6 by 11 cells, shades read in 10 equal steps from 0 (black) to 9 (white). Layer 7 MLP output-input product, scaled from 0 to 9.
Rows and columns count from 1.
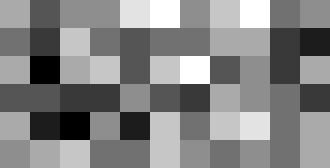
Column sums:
30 15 27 27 24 37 29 33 38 20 26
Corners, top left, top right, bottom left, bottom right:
6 5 5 6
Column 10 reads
4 2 2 4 4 4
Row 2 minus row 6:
-1 -4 0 0 -1 -3 -1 2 1 -2 -5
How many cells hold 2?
7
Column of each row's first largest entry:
6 3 7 8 9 3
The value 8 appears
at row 1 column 5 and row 5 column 9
